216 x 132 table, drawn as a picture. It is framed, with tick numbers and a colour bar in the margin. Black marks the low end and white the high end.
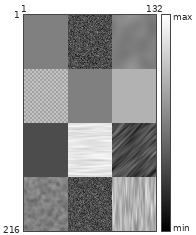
The table splits into 4 rows of 3 panels. Panel 1,1: middling, flat. Panel 1,2: low, fine-grained. Panel 1,3: middling, smooth, faint in contrast. Panel 2,1: high, checkered. Panel 2,2: middling, flat. Panel 2,3: high, flat. Panel 3,1: low, flat. Panel 3,2: very high, streaked across, faint in contrast. Panel 3,3: low, slanting up to the right. Panel 4,1: middling, blotchy, faint in contrast. Panel 4,2: low, fine-grained. Panel 4,3: high, streaked downward.
